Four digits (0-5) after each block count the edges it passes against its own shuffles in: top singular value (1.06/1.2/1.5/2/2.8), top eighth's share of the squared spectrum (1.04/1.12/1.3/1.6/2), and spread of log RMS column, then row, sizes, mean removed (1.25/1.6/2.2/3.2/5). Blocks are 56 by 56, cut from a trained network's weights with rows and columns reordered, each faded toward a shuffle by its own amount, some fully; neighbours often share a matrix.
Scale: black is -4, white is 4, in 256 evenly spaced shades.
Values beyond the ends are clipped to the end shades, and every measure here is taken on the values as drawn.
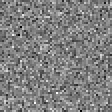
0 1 0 0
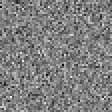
1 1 0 0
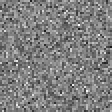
0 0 0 0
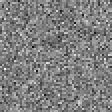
1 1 0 0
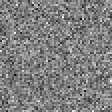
2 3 0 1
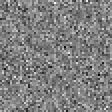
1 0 0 0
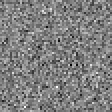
2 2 0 0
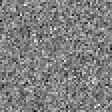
1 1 0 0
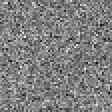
0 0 0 0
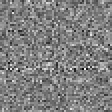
3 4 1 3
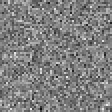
3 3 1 1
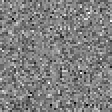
2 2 1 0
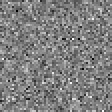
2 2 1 1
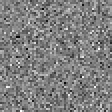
2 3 1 1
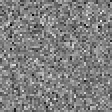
1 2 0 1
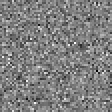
2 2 0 1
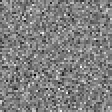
0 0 0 0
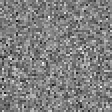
1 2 0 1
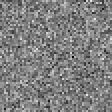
0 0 0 0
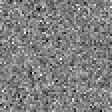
0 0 0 0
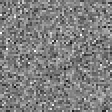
0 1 0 0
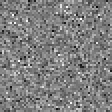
1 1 0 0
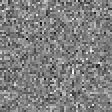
2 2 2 1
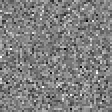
1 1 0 1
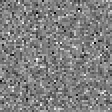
1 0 0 0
